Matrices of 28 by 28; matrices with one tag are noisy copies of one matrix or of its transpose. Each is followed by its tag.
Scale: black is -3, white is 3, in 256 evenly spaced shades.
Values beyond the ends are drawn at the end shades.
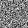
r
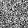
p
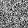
p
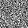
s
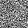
s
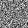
r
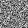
r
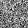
p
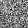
p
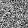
p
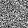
s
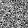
p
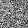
p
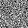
s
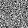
s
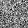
p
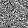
s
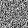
r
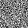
s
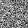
p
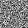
r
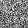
p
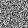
r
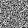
r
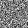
r
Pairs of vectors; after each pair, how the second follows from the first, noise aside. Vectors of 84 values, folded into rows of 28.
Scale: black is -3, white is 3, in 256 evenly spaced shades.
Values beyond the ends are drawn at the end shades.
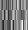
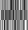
shuffled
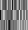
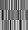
shuffled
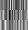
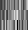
shuffled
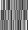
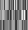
shuffled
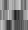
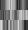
wrapped around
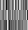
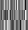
shuffled
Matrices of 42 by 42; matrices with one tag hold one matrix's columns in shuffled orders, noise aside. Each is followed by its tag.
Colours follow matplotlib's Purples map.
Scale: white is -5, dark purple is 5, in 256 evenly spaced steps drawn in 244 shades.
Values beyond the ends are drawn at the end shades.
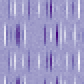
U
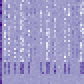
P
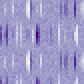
U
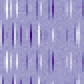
U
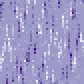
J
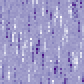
J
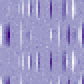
U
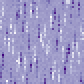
J
